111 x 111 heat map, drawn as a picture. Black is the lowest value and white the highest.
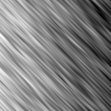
The top right is the ninth with the lowest average. There is an overall slope up to the left. No lone cell stands out from its neighbours. Streaks slant down to the right. No row or column stands out.
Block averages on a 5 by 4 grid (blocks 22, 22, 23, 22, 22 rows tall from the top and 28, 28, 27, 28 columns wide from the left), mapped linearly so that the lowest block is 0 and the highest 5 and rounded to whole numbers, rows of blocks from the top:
5 3 2 0 | 5 3 2 1 | 5 3 2 1 | 5 4 2 1 | 5 3 2 1
